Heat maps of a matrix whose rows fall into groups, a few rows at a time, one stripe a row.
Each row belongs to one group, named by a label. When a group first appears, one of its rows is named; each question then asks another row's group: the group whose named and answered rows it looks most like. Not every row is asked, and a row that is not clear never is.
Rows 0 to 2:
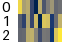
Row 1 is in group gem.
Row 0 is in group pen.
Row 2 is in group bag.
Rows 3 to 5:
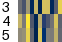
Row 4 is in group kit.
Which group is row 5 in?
kit
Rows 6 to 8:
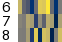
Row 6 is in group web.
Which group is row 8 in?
gem
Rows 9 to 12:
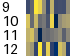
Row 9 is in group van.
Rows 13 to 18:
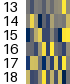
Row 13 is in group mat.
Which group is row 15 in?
bag
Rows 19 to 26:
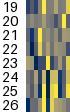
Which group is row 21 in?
bag
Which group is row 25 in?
gem
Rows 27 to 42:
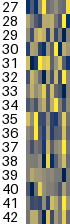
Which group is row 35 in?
kit
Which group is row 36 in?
kit
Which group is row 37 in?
mat
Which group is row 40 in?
bag
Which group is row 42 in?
kit
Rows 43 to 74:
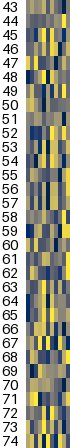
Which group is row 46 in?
gem
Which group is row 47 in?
kit
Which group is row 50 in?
pen
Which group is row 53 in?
gem
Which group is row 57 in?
gem
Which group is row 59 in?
bag
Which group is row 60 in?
kit
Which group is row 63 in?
van
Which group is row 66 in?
van
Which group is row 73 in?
van
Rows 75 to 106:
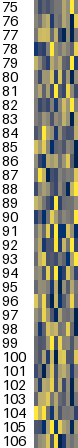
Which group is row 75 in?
mat
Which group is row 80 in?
van
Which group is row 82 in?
mat
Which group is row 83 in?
web
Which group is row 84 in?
van
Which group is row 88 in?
bag
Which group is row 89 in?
pen
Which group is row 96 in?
kit
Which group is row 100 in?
gem
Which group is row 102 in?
van
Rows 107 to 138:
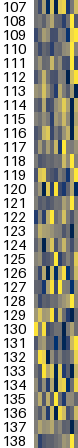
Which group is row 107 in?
gem
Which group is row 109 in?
bag
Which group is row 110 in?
mat
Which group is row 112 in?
bag
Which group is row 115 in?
web
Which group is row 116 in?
web
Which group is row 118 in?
mat
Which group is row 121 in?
mat
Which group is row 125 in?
pen
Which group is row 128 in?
mat
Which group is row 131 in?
bag
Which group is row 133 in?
van
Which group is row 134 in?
gem
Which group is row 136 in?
gem
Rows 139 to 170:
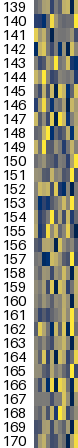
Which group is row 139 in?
web
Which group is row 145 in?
gem
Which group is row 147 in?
gem
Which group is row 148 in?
web
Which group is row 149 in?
kit
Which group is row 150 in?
bag
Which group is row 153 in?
mat
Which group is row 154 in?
van
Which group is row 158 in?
web
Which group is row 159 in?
gem
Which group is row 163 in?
web
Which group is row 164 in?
gem
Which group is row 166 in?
gem
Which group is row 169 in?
web
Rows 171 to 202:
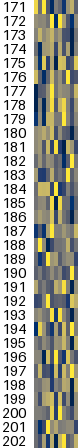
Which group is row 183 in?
van
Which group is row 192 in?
bag
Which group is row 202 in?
gem
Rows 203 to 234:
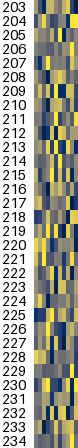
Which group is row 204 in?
bag
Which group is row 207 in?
bag
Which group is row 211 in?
pen
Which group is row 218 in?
bag
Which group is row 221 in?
kit
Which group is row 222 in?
van
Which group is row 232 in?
gem
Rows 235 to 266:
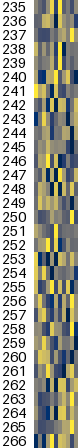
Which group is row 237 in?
mat
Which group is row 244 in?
web
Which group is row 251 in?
pen
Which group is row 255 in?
van
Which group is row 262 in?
gem
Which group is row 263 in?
mat
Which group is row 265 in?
mat
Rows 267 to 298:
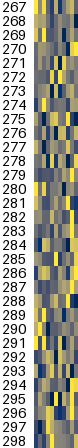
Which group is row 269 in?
kit
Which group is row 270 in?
bag
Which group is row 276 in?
gem
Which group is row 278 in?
gem
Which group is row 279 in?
mat
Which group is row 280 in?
kit
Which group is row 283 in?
mat
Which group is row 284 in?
bag
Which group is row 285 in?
pen
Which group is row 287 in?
mat
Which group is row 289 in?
kit
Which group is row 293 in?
van
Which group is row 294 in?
bag
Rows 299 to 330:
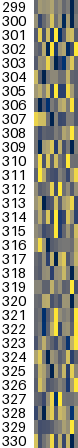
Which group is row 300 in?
van
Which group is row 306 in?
mat
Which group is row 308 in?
mat
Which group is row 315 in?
pen
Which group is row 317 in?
gem
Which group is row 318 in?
web
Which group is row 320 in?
web
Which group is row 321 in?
pen
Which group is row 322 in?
pen
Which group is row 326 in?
bag
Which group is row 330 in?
van
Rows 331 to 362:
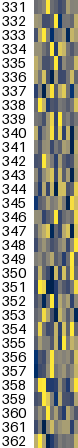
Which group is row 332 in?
pen
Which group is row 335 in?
pen
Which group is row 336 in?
kit
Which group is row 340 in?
van
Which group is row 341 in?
web
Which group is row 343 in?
van
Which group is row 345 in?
bag
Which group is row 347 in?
web
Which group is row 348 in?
bag
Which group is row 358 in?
bag
